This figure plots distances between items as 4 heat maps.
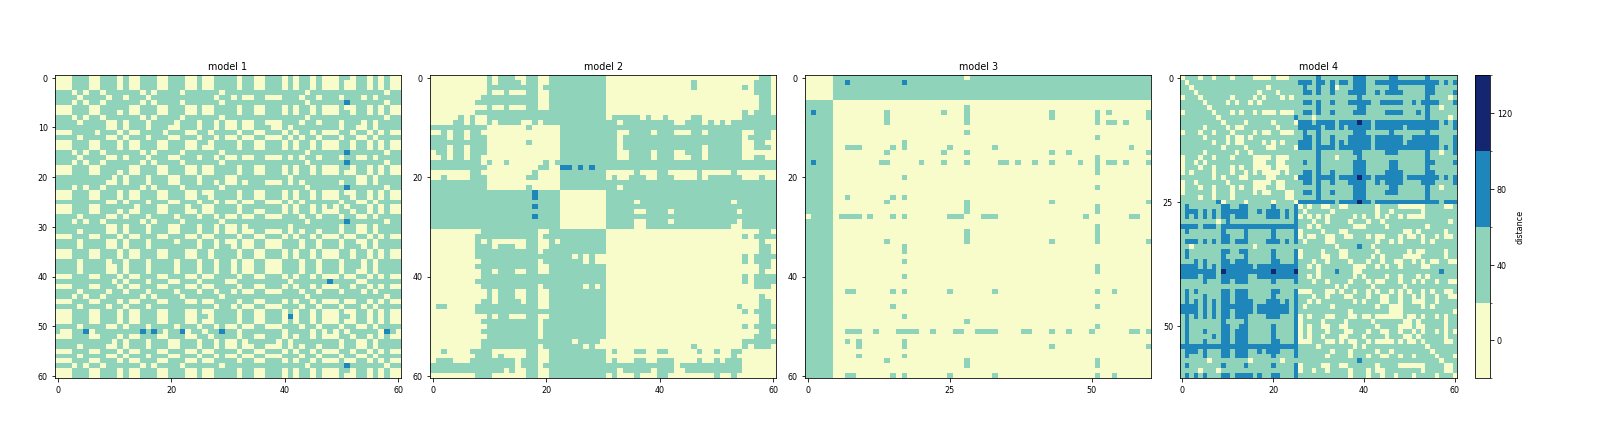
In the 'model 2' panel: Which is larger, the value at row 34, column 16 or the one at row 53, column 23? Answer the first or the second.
the second
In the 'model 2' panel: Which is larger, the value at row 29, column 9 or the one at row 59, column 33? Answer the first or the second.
the first
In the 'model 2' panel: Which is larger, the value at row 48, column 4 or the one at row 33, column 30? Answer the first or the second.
the second
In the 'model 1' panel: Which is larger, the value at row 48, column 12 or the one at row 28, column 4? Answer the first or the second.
the first
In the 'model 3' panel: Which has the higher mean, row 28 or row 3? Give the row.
3
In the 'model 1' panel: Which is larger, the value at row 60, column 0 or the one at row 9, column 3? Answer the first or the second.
the second
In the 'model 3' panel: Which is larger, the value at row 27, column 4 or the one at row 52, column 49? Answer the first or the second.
the first
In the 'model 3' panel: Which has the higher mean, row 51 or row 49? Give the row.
51
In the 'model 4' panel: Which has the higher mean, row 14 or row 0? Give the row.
14
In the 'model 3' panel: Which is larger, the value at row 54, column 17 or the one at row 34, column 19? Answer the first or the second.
the first
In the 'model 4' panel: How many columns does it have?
61
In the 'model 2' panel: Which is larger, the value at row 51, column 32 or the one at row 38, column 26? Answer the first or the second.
the second
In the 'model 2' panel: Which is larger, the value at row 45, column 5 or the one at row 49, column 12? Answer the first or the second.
the second
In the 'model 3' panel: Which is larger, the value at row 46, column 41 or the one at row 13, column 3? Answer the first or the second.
the second
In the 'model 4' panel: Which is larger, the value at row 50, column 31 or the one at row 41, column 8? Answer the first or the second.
the second
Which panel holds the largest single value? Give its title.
model 4
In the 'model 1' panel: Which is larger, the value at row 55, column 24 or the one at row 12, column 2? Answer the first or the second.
the second
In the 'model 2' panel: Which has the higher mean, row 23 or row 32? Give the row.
23
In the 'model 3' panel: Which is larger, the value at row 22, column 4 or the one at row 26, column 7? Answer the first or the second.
the first
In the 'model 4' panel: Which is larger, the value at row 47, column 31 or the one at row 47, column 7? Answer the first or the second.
the second
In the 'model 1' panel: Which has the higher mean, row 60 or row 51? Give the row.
51
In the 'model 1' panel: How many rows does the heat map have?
61
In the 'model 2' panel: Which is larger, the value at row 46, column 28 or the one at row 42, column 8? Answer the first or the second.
the first
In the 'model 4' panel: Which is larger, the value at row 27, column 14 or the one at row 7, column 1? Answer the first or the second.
the first
